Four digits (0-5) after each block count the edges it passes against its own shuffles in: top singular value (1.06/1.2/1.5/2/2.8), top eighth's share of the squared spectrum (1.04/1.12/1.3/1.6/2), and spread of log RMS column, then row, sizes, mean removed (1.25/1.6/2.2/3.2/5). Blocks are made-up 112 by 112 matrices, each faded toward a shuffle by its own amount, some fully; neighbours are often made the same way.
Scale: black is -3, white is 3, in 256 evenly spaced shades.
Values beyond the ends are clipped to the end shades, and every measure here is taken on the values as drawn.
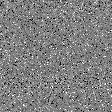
0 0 0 1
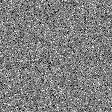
0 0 0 0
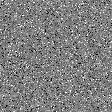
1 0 0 0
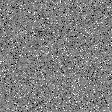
1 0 0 0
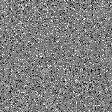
3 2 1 1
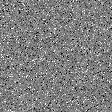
0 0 0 0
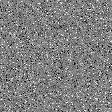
2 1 0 0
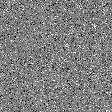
2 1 0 0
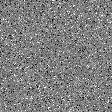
0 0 0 0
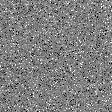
0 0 0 0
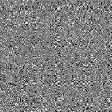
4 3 2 2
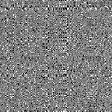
5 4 3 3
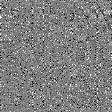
4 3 2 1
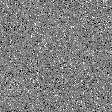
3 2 0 0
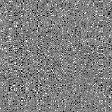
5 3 3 2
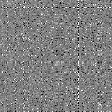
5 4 3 2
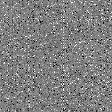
4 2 2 1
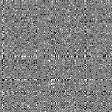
5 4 3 3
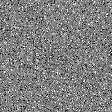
3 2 0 0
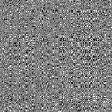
5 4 3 3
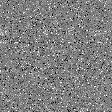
2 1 0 1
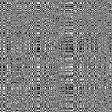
5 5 4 4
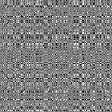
5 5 4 4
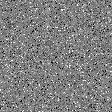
2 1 0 0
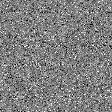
2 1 0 2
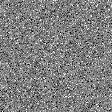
2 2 0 2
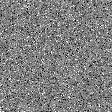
0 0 0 0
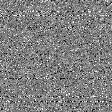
3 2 0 3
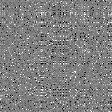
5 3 2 2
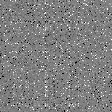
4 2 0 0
